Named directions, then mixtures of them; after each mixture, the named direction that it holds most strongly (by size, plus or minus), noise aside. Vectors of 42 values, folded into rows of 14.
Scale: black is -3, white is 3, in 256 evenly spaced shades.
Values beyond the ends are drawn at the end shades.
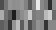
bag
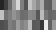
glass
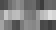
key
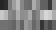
key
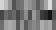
key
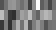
bag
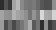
key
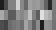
glass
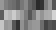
key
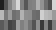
glass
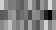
bag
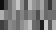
glass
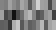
bag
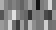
bag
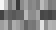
key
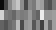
glass
